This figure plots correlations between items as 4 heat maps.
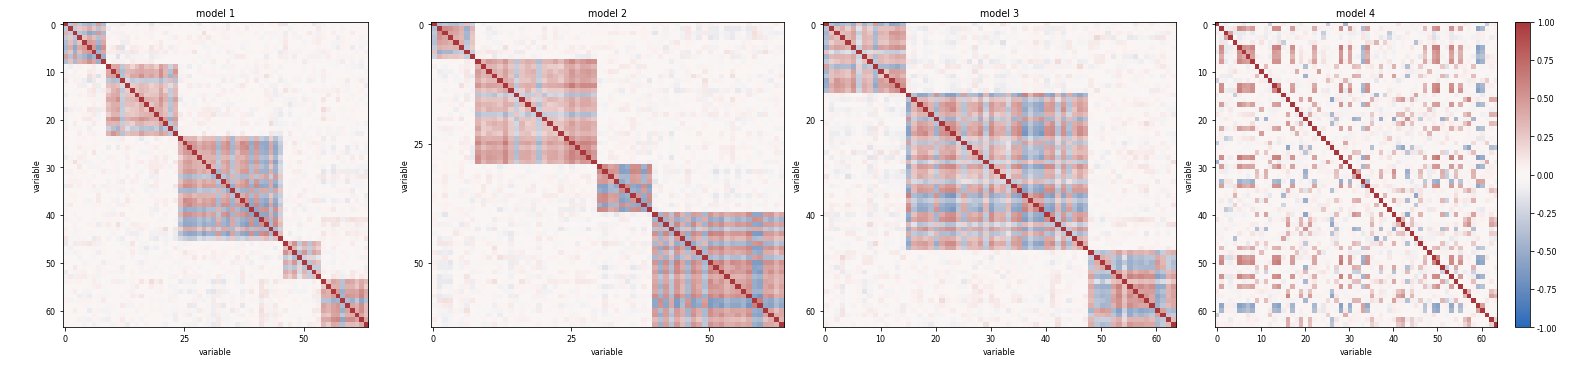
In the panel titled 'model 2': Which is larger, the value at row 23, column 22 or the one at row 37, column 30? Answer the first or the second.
the second
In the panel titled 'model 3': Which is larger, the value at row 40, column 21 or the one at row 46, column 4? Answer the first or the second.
the first
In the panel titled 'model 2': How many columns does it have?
64
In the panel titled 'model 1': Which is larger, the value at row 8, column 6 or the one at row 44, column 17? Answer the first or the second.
the first
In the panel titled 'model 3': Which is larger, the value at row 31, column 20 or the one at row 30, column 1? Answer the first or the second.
the second
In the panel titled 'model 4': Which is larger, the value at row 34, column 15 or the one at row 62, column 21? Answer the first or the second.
the second
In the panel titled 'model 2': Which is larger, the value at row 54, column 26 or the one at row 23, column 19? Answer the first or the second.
the first
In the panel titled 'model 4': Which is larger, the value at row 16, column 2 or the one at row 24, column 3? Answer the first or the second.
the first
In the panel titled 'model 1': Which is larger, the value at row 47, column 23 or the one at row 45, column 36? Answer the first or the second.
the first
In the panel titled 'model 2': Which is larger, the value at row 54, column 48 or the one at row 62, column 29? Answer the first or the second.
the first
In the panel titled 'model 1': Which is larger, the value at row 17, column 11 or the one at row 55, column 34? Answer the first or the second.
the first
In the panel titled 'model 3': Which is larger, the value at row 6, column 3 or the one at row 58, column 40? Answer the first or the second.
the second
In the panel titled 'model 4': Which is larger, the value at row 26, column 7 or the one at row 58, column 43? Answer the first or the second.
the first
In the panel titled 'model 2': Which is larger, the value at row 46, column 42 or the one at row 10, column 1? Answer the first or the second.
the second
